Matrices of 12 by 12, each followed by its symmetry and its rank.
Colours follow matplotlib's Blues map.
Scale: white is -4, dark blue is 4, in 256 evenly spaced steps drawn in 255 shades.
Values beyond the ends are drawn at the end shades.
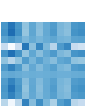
neither, rank one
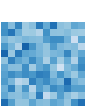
neither, full rank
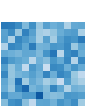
neither, full rank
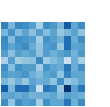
symmetric, rank two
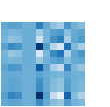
neither, rank one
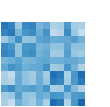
symmetric, rank two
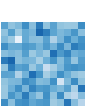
symmetric, full rank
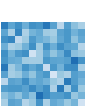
symmetric, full rank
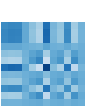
symmetric, rank one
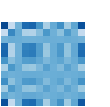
symmetric, rank one
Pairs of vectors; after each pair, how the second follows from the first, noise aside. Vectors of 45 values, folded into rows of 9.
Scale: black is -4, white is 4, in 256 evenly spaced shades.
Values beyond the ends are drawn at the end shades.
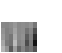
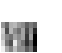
scaled up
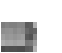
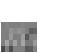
partly zeroed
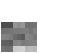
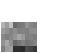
negated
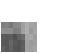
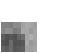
copied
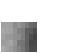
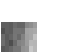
negated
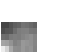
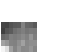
copied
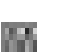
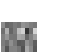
copied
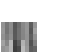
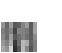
copied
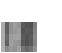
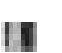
scaled up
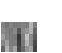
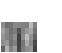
copied
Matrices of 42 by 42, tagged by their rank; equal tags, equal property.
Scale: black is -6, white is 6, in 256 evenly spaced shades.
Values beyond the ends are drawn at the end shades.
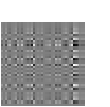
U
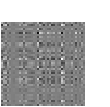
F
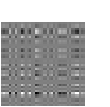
U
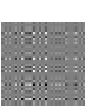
U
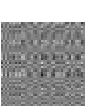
F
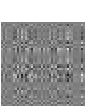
F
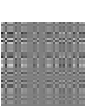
U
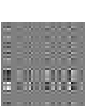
U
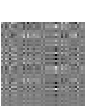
F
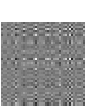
F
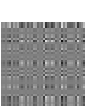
U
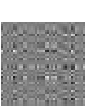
F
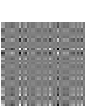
U
